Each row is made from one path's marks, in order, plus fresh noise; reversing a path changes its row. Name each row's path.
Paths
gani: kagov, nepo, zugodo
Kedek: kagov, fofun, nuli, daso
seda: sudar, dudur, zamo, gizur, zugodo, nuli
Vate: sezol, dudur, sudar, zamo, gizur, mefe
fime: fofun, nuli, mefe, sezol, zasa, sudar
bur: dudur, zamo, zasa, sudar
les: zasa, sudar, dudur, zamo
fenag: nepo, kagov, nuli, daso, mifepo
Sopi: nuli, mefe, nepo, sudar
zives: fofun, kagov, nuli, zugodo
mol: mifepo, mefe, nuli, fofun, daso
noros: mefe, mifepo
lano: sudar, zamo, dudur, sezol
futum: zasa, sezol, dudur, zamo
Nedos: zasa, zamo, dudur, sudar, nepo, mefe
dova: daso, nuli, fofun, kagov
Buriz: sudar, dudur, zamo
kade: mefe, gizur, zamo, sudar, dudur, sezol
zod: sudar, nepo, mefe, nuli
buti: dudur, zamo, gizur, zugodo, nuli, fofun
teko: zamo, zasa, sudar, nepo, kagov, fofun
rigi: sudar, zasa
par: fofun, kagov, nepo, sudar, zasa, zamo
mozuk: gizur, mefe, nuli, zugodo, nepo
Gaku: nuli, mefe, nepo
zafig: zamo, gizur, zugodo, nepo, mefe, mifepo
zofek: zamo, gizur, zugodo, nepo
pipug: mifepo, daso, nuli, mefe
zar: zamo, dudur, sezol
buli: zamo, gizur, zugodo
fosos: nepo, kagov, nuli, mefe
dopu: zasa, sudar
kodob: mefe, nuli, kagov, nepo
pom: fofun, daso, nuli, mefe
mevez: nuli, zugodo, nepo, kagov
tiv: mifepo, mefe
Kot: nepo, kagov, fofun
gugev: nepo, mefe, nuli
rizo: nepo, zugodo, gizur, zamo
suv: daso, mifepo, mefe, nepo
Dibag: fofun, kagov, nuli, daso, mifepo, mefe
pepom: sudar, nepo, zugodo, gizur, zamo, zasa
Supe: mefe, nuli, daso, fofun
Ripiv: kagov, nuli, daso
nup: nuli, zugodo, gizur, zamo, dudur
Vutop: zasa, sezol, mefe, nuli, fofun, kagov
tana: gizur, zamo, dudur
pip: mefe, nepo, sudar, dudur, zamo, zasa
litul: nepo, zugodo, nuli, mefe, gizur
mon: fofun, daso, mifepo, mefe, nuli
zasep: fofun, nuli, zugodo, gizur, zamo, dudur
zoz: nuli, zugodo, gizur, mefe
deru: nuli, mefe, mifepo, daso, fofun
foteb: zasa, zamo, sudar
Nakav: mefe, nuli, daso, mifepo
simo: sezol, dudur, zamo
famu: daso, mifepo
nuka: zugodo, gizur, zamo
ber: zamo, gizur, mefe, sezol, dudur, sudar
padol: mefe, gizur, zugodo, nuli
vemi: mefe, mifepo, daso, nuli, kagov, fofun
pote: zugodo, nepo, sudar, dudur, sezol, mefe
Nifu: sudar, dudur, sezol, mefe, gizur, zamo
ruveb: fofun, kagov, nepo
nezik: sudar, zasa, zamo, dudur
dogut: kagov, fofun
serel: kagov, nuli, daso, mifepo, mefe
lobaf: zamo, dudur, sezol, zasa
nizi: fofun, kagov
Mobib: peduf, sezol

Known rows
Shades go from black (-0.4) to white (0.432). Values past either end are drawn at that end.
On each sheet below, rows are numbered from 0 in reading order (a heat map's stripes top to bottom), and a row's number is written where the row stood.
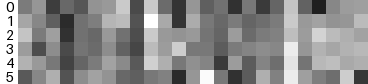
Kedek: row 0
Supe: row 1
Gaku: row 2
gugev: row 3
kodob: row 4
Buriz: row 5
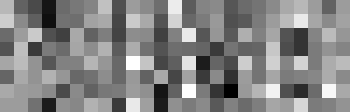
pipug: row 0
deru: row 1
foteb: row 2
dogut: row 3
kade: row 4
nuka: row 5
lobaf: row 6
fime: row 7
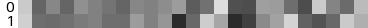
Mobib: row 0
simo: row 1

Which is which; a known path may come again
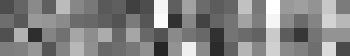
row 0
pote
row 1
rizo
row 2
dogut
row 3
lano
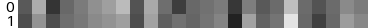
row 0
nizi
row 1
ruveb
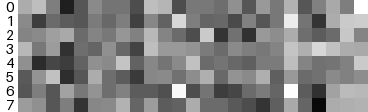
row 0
Vutop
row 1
fenag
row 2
buli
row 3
Gaku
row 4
suv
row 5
dopu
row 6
gani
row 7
Ripiv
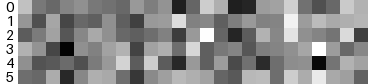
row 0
simo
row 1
gugev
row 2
Buriz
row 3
mol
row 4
dova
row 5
zod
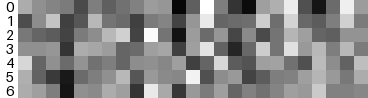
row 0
lobaf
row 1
nezik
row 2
pom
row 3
Nifu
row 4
Mobib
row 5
pipug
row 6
fime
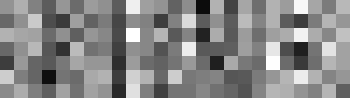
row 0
padol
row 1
foteb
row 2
mozuk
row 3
teko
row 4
par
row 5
deru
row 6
zasep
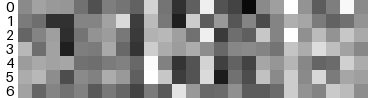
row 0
buti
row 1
mon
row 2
pip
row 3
Sopi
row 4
tana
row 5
kade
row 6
mevez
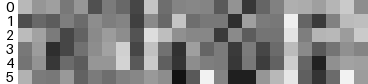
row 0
nup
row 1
Kot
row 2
kodob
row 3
Dibag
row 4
Kedek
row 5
zar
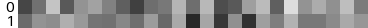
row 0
pepom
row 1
nuka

